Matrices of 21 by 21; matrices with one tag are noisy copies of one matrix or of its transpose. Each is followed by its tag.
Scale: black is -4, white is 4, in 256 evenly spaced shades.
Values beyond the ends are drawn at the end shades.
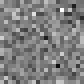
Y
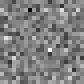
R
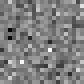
R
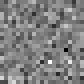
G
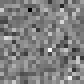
R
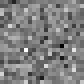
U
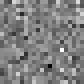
G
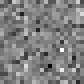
G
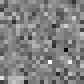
G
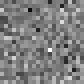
R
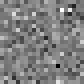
Y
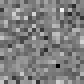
Y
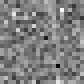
Y
